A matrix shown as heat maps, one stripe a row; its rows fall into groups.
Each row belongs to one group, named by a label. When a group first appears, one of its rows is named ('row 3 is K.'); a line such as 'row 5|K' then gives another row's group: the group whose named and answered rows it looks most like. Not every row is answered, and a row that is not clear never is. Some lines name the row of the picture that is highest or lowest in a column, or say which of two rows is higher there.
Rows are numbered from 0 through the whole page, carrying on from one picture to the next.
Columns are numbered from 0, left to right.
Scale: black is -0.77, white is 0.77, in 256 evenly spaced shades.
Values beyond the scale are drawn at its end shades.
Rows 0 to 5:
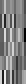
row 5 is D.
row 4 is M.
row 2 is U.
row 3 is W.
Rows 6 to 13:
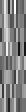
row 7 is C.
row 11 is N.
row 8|N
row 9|M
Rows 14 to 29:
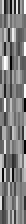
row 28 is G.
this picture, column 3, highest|18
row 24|U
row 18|C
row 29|W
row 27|W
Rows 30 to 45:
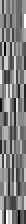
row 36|M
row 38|W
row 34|C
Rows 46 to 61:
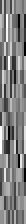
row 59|N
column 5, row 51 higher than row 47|No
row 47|M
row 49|U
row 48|M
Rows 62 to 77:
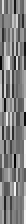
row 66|N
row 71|D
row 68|D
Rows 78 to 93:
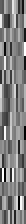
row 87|U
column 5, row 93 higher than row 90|Yes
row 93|W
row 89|G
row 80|U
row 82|U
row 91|G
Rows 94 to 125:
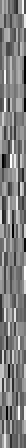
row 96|N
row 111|U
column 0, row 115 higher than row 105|No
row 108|G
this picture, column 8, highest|108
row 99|U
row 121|D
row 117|W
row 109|G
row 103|W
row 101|U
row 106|G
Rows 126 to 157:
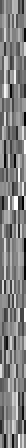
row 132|C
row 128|U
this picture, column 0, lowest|156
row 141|N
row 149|G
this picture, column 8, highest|140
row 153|W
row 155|G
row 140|G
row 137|W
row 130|C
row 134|U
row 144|U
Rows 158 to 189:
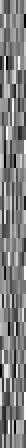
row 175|U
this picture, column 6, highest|165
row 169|W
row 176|G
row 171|D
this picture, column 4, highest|188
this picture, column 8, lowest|181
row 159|U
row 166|W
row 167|M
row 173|D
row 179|D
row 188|W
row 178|C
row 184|N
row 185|D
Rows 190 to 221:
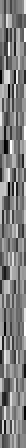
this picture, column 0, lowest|195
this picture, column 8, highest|195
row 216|U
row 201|G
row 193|W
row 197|D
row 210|N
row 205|D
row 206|G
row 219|U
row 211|D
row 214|D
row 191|M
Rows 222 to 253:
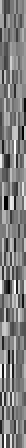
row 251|D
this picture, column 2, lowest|236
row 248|D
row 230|N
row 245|C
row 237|C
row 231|G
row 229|U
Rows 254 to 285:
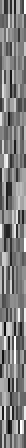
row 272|C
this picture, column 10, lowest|277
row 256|M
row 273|D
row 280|G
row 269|G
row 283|D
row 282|C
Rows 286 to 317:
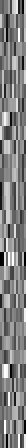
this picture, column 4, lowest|302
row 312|C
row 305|C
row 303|M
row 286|G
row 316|U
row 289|W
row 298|G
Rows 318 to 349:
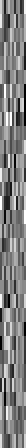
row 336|G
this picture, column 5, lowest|331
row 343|W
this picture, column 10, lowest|318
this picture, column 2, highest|324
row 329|W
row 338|W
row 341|U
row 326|M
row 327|C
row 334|D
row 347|M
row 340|N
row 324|U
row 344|C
